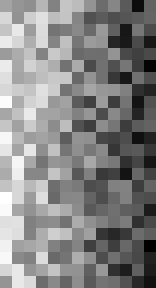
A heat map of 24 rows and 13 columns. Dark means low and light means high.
Values rise toward the left. The texture is fine-grained noise. No regular stripes run through it.
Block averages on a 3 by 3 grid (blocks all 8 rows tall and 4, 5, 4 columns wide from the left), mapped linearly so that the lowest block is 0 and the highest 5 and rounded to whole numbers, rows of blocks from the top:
5 3 0 / 5 2 0 / 5 2 0
